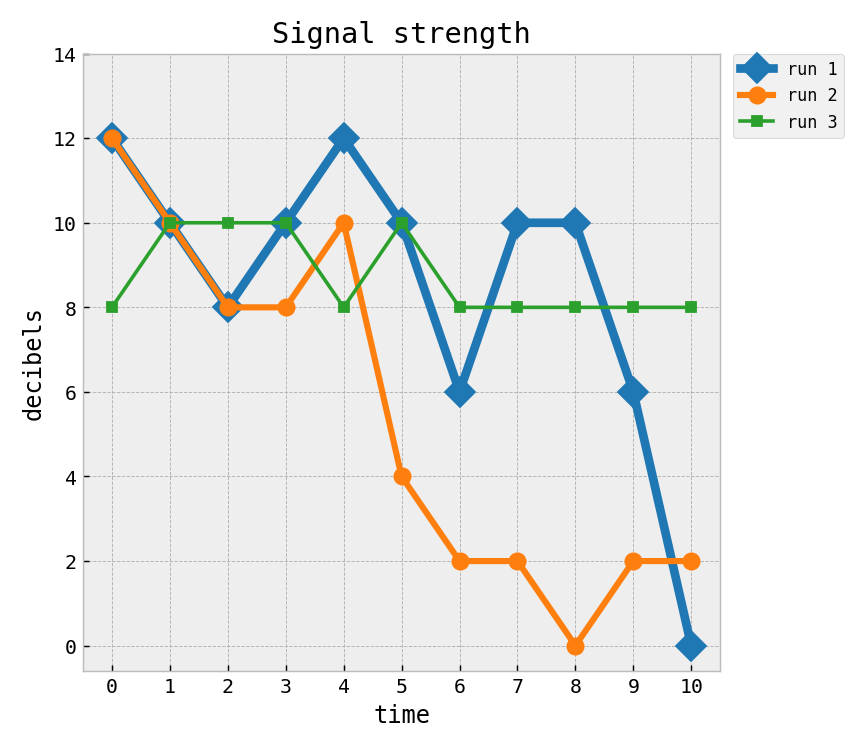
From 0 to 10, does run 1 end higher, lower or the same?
lower
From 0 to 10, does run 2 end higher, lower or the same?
lower
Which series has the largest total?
run 3
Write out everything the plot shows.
Title: Signal strength
x-axis: time, ticks 0 1 2 3 4 5 6 7 8 9 10
y-axis: decibels, ticks 0 2 4 6 8 10 12 14
Legend: run 1, run 2, run 3
Values:
run 1: 12 10 8 10 12 10 6 10 10 6 0
run 2: 12 10 8 8 10 4 2 2 0 2 2
run 3: 8 10 10 10 8 10 8 8 8 8 8
